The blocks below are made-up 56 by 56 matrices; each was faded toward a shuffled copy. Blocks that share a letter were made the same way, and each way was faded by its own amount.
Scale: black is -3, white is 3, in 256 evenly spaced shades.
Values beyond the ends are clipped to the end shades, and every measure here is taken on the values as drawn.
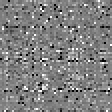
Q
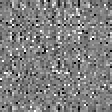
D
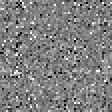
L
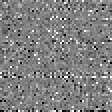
Q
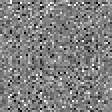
D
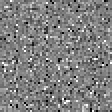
L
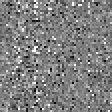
L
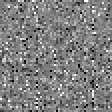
L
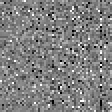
L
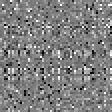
D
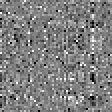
D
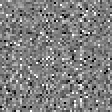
D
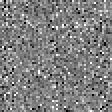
L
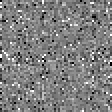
L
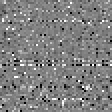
Q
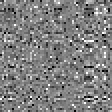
D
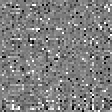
Q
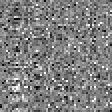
D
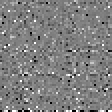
Q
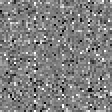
L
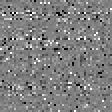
Q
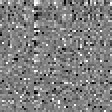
D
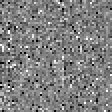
L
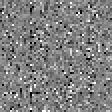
L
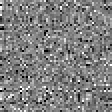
D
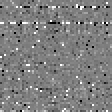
Q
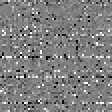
Q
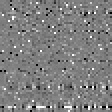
Q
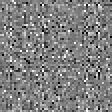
D
